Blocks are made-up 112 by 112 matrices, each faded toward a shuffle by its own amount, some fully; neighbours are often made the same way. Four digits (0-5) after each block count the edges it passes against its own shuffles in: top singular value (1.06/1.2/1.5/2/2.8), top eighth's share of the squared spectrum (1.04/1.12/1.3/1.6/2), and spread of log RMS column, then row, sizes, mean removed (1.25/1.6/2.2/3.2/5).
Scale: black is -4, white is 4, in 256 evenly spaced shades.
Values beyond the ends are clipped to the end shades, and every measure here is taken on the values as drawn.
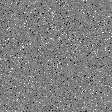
0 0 0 0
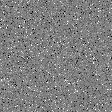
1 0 0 0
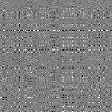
5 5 3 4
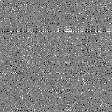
4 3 1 2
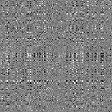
5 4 3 3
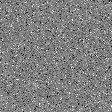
1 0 0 0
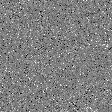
1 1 0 0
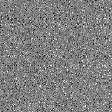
4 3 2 2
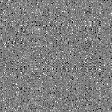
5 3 2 2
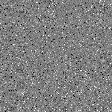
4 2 1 1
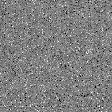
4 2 1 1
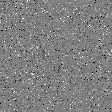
1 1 0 0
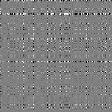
5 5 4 4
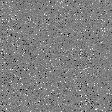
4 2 1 1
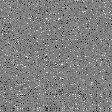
4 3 1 2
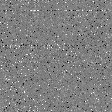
3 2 1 1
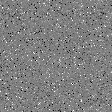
1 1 0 0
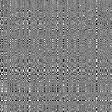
5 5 4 4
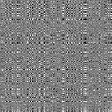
5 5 4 4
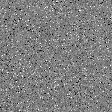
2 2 0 0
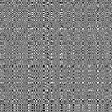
5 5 4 4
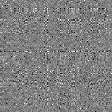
5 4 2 3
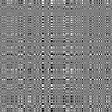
5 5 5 4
